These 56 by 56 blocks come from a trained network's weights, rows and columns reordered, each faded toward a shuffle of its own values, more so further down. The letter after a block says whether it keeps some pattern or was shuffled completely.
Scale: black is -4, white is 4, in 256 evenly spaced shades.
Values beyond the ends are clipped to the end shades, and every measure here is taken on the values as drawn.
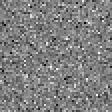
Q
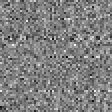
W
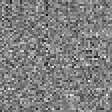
W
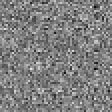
W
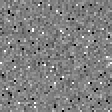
Q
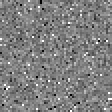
Q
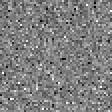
Q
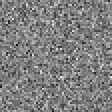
Q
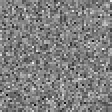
Q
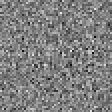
W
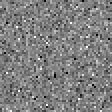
Q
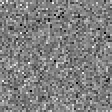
Q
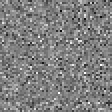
W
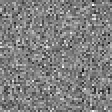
W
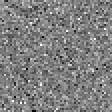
Q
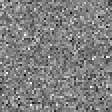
Q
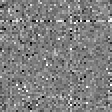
W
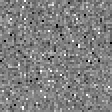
Q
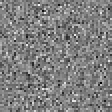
W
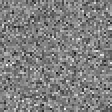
Q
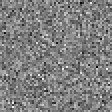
W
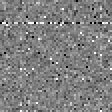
W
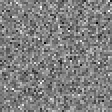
Q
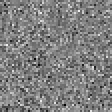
W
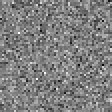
Q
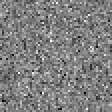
Q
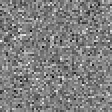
W
